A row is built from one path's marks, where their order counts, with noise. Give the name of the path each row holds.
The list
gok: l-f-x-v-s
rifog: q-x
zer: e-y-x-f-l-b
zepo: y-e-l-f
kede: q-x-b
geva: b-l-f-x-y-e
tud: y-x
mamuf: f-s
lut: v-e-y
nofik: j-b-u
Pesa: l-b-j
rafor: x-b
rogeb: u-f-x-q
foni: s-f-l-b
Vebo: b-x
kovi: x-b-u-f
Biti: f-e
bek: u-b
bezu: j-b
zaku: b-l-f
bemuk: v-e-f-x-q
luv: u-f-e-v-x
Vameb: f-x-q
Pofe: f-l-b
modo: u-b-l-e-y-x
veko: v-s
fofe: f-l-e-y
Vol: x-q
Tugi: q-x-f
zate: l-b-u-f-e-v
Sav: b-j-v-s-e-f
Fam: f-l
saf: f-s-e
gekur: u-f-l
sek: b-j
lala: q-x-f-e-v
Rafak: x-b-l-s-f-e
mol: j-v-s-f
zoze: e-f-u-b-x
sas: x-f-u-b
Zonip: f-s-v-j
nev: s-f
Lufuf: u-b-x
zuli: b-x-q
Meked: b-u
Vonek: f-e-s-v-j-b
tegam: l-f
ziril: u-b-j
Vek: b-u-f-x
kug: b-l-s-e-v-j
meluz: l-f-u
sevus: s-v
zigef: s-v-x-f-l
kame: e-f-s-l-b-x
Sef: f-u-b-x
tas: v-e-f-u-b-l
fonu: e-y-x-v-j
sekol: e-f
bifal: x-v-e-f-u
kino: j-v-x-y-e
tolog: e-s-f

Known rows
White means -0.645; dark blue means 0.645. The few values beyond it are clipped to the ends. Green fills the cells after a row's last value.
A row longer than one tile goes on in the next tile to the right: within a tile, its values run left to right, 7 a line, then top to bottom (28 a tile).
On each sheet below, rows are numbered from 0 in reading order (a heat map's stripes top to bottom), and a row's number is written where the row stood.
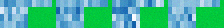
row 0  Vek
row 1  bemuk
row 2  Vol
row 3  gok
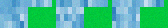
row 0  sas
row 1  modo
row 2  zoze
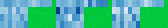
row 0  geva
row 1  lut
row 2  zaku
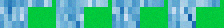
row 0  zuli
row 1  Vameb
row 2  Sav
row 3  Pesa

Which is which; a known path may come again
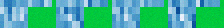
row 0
Vebo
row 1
mol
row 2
Sav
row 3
bezu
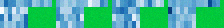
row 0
Meked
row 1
Biti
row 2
rifog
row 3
zepo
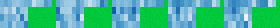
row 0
zate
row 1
kame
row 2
bemuk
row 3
zuli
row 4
rafor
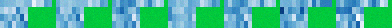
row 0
Pofe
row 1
gok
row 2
kede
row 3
zoze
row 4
Tugi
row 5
lut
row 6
Vol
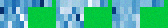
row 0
tud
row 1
tegam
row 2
zer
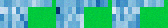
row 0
zaku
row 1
fonu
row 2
Vek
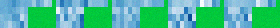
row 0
sas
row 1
ziril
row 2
geva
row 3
Fam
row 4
fofe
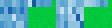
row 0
kino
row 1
Pesa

